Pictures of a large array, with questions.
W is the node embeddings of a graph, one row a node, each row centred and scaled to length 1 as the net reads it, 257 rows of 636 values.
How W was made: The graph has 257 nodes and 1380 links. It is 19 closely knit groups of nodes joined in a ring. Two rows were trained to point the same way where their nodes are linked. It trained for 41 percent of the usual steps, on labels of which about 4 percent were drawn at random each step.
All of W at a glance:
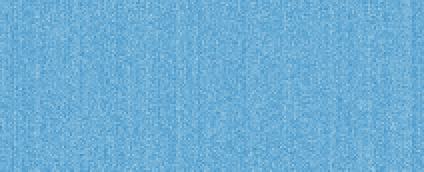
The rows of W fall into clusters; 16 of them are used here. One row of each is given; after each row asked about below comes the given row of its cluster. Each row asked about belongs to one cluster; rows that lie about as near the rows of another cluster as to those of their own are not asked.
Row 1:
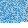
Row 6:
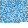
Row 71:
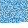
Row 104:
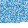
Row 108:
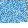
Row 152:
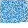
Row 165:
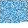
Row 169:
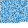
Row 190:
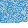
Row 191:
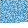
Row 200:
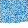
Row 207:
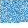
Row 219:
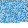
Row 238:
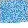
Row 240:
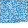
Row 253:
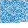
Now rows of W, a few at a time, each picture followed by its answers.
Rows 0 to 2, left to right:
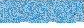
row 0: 169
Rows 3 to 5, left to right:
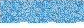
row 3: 253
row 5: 169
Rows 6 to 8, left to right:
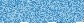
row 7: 207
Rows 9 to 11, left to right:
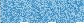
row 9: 253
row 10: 253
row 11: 169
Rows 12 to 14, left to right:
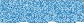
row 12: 152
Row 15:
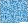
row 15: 191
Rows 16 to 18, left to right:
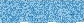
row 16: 253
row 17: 238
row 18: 200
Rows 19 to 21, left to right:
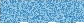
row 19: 191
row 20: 1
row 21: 219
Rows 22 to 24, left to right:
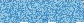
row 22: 219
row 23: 240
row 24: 104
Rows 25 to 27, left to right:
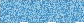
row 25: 104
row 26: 240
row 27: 219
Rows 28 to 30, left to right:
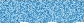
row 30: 240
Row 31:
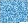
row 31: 71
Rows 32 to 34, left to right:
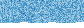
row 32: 169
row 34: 238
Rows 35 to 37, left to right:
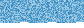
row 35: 1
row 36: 71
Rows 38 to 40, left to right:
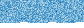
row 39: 104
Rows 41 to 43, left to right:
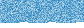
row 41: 207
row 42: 190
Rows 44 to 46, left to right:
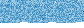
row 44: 104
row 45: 104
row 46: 238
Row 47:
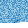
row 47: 240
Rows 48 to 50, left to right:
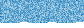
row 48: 191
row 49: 219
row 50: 108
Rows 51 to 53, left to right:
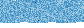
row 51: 191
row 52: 108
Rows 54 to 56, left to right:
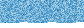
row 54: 207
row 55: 152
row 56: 240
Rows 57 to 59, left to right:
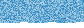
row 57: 1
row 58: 152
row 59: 71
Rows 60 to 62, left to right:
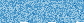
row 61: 104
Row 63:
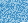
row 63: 104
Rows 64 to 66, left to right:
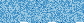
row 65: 6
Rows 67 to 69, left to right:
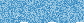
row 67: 169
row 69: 6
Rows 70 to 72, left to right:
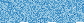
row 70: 190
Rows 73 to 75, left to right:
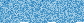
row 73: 108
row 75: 169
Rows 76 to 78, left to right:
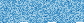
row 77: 207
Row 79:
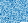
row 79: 1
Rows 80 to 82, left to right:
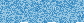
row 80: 200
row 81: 207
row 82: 6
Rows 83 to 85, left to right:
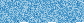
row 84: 108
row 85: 253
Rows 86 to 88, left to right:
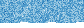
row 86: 169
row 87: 240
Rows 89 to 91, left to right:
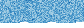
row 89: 191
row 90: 190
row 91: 165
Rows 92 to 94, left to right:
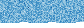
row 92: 190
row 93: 190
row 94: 191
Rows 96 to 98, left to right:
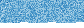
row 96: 219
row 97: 238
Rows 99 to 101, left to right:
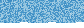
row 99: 219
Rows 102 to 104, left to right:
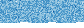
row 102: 165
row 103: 6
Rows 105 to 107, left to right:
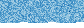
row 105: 190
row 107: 6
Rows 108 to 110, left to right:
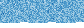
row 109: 190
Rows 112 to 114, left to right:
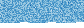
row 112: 207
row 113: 240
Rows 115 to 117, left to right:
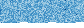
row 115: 191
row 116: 104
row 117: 207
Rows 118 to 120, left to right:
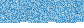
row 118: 165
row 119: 1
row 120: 169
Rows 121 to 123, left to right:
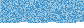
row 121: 152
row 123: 165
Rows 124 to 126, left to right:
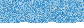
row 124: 207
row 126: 253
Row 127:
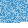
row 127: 1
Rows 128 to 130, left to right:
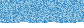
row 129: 207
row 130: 6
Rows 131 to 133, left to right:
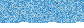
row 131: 190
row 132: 200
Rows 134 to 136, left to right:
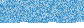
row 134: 104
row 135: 169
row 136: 238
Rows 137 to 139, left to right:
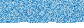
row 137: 152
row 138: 253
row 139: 152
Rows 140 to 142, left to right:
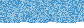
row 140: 6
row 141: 190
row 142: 200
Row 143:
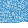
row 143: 191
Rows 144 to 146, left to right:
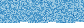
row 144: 165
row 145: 253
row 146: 219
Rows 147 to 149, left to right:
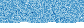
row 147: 1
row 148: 238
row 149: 200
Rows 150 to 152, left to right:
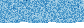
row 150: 190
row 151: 6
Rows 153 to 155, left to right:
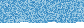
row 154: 207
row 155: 219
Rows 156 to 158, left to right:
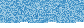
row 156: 200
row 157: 240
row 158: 108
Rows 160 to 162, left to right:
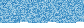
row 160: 240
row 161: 219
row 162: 1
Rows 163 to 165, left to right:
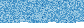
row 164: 6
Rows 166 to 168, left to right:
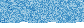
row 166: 190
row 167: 238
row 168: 253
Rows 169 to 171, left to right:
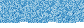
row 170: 169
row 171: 253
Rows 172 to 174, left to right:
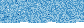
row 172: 165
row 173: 108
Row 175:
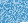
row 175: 104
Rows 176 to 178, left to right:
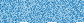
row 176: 219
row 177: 71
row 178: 200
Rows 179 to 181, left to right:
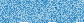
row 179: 71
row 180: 6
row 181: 240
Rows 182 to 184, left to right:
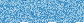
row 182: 104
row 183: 165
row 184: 190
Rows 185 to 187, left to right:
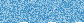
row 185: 191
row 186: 104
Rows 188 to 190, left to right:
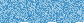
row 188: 71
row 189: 190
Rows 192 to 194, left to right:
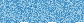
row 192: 200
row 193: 108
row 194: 190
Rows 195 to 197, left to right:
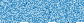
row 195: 1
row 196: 200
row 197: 219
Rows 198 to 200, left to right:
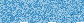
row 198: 253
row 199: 104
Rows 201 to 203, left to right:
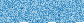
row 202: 191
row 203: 238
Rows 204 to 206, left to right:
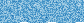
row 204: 191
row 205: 240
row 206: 71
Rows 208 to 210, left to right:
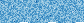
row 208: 190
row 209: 104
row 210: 71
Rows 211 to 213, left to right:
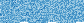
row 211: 1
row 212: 240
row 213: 165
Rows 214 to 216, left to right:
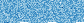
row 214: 219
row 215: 238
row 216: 240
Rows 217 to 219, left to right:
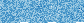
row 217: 253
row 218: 207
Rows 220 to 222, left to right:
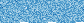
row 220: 108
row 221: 108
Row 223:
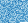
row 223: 207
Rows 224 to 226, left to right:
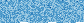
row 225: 253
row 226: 190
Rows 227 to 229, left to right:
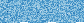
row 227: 104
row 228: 240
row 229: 191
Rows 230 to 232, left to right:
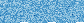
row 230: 104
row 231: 207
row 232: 6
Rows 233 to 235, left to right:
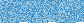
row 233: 207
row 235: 191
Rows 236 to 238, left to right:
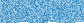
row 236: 152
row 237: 240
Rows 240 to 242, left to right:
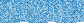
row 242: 200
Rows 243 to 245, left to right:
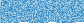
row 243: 207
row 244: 191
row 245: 152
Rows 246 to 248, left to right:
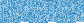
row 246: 169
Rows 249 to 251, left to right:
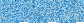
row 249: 207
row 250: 253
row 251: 6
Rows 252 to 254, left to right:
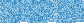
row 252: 240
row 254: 152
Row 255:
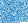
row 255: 253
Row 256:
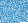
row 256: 108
